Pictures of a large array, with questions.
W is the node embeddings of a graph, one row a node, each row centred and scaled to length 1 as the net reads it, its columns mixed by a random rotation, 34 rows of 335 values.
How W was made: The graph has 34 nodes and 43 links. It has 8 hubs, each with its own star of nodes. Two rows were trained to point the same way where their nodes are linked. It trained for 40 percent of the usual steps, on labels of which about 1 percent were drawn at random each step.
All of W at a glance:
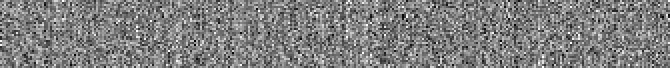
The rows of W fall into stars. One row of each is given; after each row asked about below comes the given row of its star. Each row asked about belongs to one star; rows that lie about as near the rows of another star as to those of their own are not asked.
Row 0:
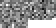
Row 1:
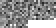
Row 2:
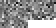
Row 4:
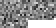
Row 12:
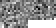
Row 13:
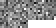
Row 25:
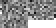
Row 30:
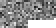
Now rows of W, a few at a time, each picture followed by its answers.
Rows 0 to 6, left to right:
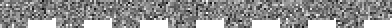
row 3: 1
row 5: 4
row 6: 25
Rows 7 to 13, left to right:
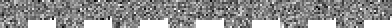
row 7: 12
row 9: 0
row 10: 0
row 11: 2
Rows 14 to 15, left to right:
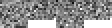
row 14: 4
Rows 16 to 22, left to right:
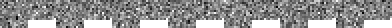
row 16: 2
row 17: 13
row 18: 25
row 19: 25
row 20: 30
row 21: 0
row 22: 13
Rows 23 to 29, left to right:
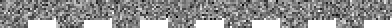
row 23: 4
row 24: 4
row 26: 1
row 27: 30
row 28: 30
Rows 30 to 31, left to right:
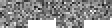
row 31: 2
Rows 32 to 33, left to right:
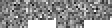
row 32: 25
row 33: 13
